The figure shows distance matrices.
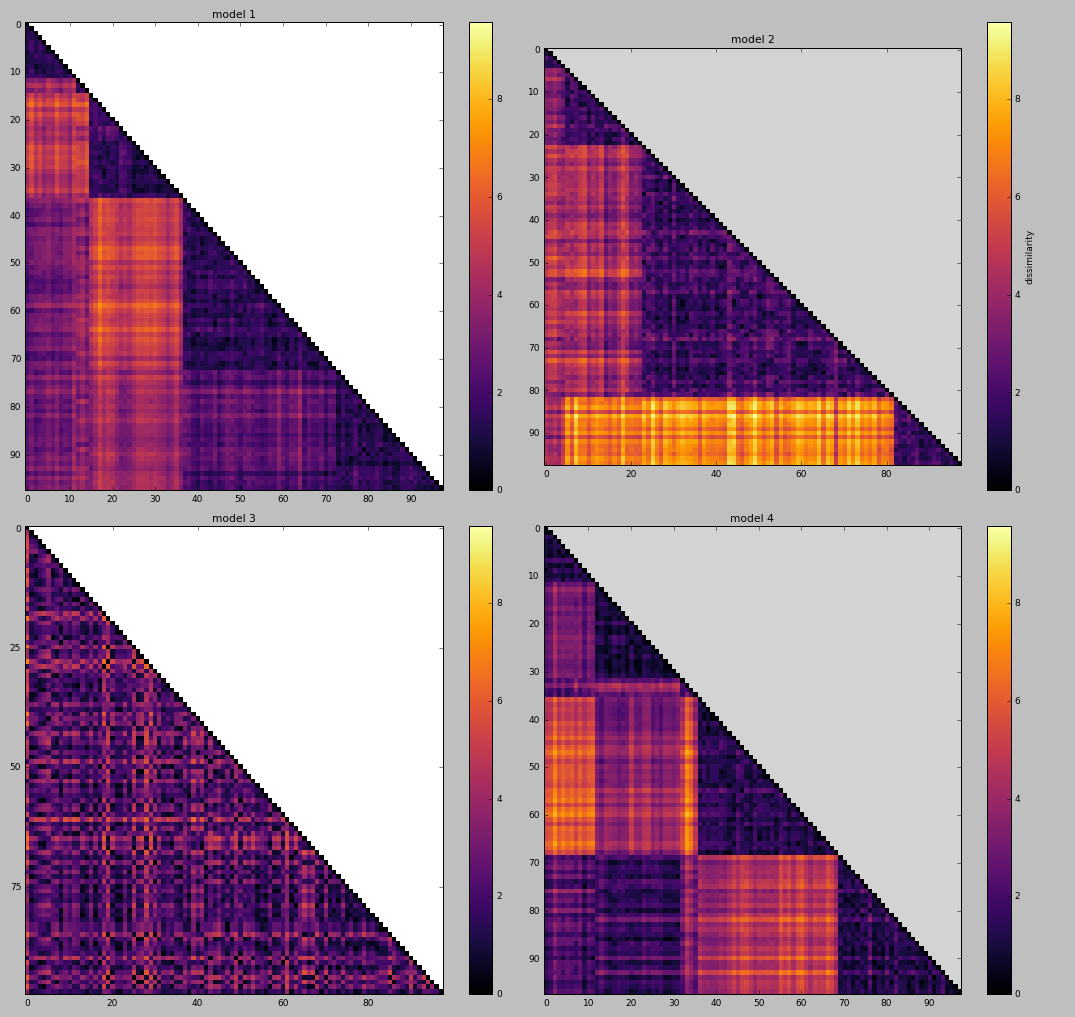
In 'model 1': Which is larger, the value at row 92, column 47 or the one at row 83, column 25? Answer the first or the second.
the second
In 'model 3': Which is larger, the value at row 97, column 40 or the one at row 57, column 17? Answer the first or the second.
the first
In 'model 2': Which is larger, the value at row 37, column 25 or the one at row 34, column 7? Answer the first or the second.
the second
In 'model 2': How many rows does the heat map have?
98
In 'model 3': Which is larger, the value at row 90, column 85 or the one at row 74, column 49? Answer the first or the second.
the first
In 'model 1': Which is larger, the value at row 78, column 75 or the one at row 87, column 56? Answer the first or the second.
the second
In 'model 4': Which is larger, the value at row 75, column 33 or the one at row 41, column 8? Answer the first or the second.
the second
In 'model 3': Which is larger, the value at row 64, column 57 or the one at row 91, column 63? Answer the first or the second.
the second
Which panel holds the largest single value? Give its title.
model 2
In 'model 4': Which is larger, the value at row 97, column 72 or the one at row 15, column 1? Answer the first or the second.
the second
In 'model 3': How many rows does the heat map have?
98
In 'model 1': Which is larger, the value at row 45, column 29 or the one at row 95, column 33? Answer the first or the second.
the first
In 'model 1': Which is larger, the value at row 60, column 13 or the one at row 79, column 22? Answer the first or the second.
the first
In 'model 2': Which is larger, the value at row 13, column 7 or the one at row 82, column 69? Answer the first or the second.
the second
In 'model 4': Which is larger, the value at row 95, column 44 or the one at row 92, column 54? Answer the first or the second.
the first
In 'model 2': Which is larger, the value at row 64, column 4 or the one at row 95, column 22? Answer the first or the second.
the second
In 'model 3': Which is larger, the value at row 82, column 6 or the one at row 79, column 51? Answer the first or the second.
the first
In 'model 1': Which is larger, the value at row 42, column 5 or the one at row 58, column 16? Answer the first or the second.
the second
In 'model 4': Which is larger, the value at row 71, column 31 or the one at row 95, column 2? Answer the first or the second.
the second
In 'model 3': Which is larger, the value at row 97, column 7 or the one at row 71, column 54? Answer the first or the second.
the first
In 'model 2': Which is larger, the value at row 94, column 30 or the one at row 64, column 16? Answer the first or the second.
the first
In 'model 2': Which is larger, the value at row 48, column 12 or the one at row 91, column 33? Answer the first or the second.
the second
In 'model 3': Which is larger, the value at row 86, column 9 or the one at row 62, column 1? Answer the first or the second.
the first
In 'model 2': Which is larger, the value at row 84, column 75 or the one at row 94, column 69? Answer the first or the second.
the first
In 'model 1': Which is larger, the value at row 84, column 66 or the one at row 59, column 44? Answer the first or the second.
the first
